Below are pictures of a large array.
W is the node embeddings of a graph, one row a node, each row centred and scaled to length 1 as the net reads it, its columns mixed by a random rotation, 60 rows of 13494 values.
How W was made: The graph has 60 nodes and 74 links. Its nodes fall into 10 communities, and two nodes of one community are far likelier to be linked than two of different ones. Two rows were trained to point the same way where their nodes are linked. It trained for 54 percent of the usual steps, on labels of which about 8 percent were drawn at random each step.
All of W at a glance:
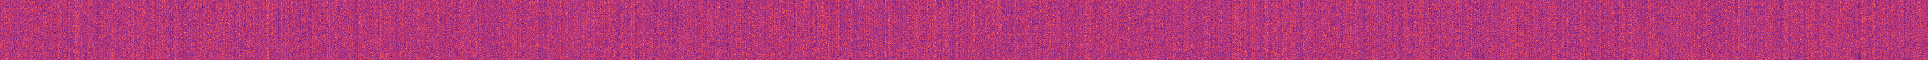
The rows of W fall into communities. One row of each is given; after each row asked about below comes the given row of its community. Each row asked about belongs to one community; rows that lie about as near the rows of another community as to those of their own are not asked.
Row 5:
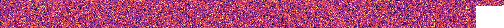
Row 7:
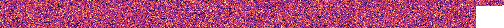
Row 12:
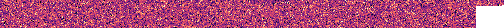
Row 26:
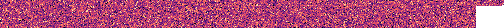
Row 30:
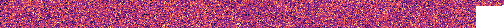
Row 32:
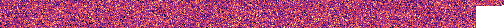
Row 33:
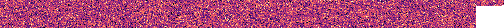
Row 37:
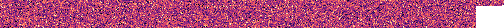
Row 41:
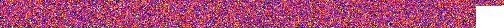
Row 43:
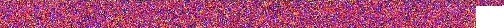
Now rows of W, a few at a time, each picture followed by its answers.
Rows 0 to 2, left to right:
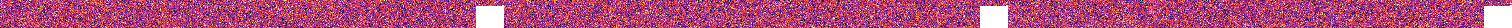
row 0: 37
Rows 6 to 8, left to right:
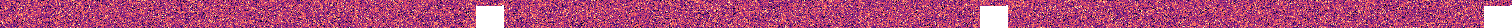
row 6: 7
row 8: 41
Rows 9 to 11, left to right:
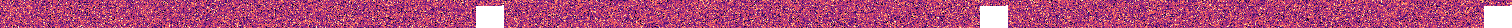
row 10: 12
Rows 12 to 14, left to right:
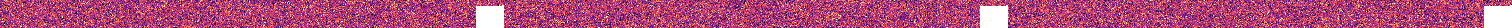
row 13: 30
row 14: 32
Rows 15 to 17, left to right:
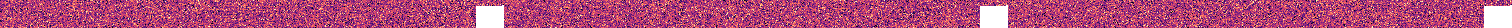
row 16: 33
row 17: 32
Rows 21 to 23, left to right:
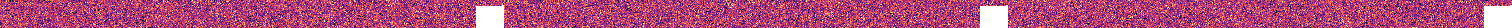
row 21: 5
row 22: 32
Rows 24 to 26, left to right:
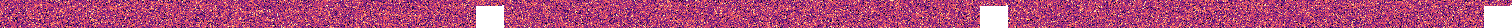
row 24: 7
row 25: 5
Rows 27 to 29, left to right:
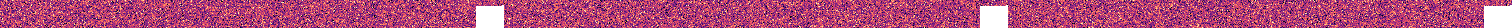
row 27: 12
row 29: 12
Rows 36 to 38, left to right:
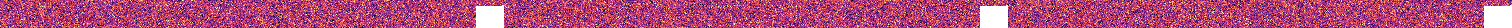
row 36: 5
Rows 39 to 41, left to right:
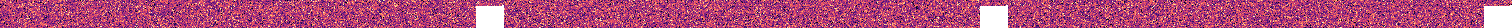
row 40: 12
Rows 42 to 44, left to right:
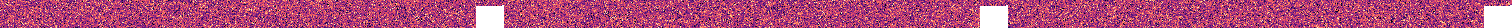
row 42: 37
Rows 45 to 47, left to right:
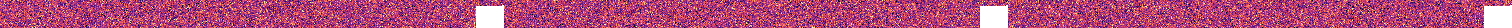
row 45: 43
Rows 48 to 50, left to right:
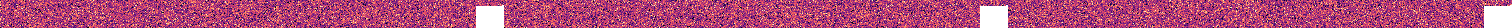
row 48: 7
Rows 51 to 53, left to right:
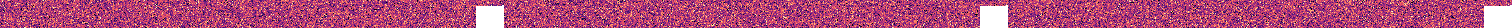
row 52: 41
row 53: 30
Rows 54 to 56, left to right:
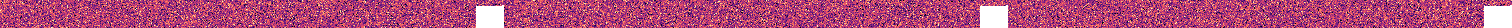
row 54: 32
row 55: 30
